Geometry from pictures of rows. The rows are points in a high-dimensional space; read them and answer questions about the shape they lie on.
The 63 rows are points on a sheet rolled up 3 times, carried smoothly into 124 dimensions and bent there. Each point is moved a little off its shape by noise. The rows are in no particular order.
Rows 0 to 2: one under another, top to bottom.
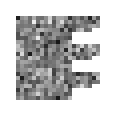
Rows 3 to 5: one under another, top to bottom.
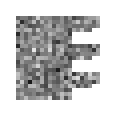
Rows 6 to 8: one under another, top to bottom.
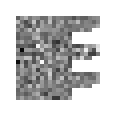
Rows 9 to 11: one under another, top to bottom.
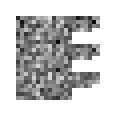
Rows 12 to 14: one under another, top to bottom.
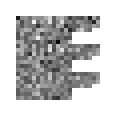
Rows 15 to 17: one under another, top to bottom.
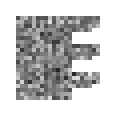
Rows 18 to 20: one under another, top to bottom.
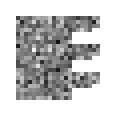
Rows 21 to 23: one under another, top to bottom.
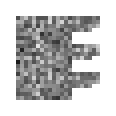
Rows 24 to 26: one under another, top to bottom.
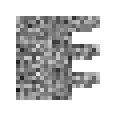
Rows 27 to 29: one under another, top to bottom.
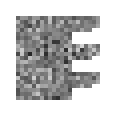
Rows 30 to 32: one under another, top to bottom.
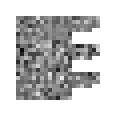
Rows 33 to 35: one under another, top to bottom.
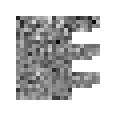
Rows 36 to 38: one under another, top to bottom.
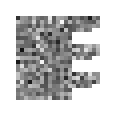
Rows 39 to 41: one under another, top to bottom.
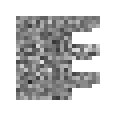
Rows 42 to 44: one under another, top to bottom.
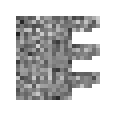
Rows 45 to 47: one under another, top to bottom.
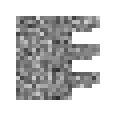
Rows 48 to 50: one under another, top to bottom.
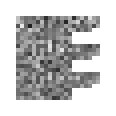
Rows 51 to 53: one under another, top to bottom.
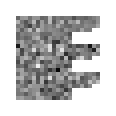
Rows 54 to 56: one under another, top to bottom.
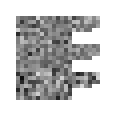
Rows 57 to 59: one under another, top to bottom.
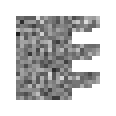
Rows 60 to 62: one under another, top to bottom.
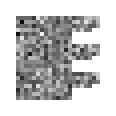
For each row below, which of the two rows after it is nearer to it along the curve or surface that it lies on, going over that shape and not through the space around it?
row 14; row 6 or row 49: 6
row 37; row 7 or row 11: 7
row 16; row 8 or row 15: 8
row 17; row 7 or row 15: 7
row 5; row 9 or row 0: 9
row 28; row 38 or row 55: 38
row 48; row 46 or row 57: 57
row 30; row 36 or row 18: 18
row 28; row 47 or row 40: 40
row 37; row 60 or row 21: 60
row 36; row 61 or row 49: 49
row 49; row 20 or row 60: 60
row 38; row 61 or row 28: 61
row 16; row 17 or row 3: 3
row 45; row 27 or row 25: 25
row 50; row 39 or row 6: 39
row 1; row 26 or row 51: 26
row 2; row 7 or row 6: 6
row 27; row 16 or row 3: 16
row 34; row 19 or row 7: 19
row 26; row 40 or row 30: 30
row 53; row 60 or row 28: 60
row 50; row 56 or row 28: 56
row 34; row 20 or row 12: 12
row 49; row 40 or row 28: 40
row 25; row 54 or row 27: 54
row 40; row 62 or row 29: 62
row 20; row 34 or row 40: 40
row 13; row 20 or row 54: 54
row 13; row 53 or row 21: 21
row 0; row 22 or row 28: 22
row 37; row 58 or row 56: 56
